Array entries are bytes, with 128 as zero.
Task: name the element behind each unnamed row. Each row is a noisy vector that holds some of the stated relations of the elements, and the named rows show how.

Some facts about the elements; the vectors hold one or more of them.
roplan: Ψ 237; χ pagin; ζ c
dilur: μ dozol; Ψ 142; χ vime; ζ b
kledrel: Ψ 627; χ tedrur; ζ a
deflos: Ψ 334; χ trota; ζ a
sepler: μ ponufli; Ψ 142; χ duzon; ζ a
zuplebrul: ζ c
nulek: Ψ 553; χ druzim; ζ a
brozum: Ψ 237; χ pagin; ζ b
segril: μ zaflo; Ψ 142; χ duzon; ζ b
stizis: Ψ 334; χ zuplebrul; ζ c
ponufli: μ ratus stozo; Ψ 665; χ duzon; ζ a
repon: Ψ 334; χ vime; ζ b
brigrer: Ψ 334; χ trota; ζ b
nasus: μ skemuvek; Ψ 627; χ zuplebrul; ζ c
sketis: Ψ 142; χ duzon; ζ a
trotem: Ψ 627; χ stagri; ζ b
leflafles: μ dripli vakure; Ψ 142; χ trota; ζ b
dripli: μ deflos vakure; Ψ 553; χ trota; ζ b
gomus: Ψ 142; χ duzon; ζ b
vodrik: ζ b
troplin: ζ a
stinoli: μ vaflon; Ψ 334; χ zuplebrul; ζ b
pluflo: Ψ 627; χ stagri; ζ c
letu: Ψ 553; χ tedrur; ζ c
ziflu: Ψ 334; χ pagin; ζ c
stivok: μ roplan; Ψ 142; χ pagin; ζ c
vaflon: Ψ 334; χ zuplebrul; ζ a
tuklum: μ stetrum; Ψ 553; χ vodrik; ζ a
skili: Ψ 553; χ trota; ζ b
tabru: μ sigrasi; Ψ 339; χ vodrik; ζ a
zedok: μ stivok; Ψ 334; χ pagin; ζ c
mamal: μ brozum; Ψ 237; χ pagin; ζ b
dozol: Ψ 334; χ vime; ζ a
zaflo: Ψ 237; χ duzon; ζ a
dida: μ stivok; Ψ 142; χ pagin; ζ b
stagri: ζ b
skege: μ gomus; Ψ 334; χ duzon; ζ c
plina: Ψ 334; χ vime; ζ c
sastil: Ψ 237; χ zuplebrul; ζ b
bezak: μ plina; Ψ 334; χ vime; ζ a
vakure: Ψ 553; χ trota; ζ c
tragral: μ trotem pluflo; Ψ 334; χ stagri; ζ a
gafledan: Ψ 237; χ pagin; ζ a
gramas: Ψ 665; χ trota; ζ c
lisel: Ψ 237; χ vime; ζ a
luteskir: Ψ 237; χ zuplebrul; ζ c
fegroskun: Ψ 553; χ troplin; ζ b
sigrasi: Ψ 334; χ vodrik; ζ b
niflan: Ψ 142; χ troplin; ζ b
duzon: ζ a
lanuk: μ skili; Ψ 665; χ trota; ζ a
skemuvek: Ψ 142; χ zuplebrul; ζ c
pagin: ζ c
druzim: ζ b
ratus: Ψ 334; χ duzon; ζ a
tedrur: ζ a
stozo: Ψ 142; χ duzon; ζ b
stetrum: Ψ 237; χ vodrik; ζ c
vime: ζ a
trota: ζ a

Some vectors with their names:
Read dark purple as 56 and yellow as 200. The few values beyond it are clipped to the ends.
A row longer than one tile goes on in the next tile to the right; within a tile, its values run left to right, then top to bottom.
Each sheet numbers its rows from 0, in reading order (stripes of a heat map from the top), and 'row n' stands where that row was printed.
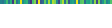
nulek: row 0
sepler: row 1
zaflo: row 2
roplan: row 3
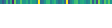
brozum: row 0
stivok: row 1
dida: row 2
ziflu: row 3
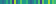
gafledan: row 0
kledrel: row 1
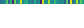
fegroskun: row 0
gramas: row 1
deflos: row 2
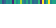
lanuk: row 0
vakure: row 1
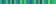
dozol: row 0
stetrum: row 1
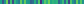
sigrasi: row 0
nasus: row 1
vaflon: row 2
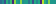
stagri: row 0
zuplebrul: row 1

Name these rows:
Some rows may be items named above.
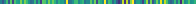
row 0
niflan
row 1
skemuvek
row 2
stivok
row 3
duzon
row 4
dripli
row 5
gomus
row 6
brozum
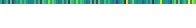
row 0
stinoli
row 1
pluflo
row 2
pluflo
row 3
brigrer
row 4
trota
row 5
tuklum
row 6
sketis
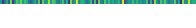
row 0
dilur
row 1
kledrel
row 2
nulek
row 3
brigrer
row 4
zedok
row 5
ziflu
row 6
letu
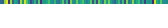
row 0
ratus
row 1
mamal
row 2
luteskir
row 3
stizis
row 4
lisel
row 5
pagin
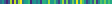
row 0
dripli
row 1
tabru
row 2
gomus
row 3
dilur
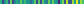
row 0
stinoli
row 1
repon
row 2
segril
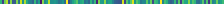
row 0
skege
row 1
skili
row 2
dida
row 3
druzim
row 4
leflafles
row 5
duzon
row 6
trotem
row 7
sastil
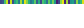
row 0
stozo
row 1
plina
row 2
ponufli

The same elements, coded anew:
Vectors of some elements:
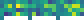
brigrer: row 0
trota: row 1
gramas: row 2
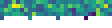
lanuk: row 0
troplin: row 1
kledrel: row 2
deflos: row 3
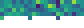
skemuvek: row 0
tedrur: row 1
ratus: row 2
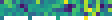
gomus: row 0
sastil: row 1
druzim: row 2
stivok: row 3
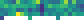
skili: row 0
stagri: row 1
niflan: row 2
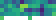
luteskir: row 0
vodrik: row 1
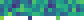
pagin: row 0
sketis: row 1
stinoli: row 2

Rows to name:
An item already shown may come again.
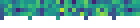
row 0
fegroskun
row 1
trotem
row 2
mamal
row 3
vakure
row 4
fegroskun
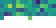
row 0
brigrer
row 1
nasus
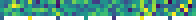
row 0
lanuk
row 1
zedok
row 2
ratus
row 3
letu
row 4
fegroskun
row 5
stivok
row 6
ponufli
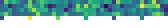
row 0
duzon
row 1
dida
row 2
pagin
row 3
segril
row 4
duzon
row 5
leflafles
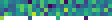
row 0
zuplebrul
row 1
sepler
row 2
skege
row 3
zaflo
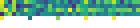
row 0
stivok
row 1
pluflo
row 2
roplan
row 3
zedok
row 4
zedok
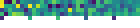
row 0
dripli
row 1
dilur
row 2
ziflu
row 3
tuklum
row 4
nulek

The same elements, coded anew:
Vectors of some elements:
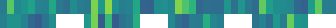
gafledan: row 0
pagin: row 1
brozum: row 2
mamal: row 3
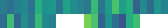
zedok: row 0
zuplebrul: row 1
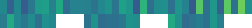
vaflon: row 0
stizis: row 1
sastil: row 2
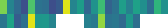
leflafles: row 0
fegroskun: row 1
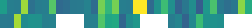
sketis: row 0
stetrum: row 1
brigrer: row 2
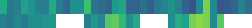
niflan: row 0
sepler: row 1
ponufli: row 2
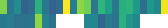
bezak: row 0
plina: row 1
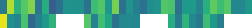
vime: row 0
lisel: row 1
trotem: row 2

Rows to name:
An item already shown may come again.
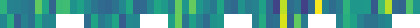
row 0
nasus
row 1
deflos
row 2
pagin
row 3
dripli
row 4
roplan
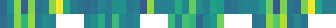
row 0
tuklum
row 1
lanuk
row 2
duzon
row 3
tuklum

